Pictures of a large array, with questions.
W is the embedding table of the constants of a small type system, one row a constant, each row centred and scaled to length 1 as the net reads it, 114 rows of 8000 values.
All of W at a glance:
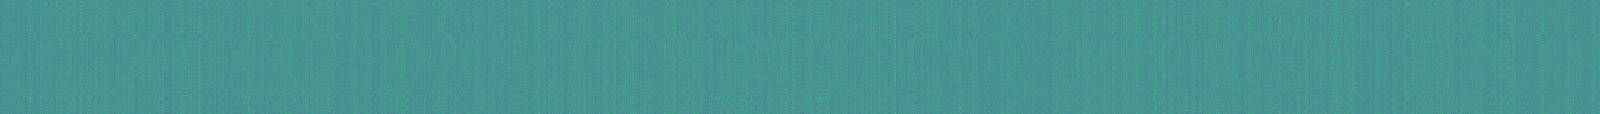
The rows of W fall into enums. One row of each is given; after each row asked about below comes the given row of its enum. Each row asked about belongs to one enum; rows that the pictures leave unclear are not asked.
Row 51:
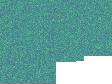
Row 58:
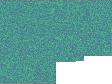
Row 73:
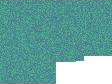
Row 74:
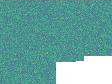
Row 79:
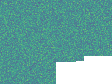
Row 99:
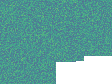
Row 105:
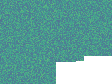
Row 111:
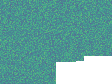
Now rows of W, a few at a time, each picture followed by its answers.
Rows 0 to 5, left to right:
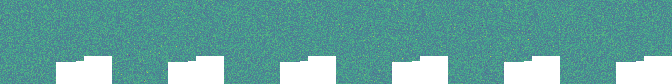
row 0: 105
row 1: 74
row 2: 99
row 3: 58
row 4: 58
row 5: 99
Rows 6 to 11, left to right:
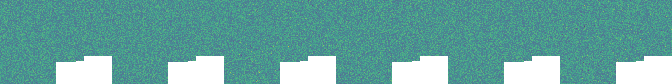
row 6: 73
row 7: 105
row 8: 74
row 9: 111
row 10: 73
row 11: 58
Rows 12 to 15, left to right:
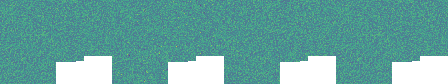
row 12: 99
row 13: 74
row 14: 111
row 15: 99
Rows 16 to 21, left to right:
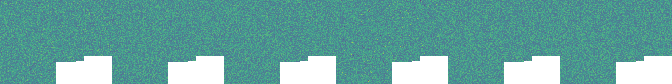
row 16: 79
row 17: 105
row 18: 99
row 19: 74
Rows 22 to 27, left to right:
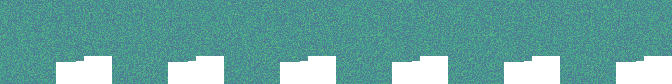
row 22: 73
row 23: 105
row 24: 79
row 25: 99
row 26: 99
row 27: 105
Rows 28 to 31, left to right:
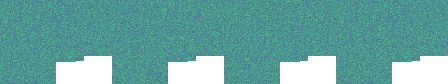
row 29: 58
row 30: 99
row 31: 73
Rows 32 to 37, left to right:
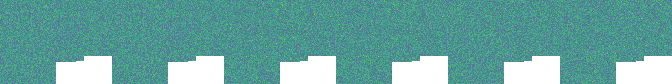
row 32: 105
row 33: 105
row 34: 58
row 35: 58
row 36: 99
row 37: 74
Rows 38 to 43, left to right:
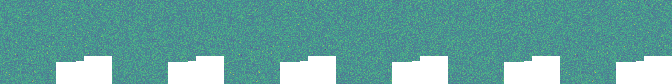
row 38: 74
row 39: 73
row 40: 74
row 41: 111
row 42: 111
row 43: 74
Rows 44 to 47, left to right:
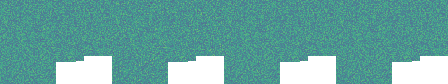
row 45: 79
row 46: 73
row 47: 73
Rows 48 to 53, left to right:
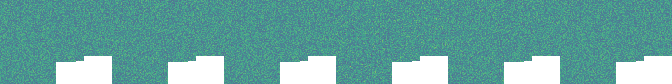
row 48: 73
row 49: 111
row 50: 73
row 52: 111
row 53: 73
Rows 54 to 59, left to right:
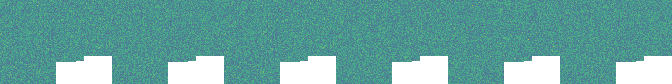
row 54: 51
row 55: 105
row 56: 51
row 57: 73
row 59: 105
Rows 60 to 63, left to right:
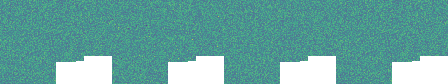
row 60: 111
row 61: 58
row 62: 105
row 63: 111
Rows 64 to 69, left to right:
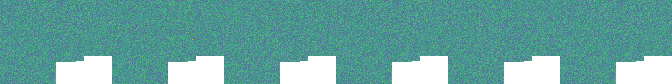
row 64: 111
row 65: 58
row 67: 111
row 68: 105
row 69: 111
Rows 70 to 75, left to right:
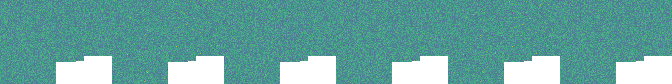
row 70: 73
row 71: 74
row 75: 73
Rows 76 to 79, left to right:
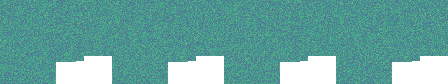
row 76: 111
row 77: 73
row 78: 99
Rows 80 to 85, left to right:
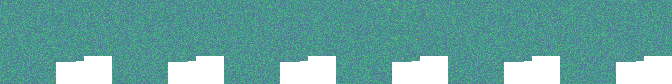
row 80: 79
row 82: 105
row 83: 58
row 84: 79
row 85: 99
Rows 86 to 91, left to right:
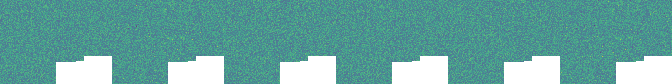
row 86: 105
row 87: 58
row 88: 111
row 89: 105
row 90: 99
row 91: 58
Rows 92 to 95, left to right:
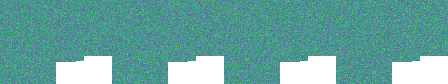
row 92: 105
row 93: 74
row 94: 99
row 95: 51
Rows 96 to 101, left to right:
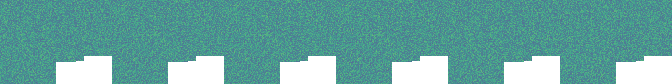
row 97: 99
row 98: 99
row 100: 73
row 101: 105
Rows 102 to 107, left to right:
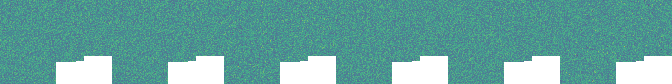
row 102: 111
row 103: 111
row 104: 51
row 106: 99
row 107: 74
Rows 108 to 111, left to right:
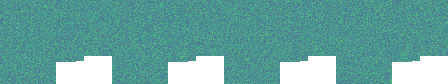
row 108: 105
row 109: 73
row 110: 99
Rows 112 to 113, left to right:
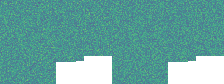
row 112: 79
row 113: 73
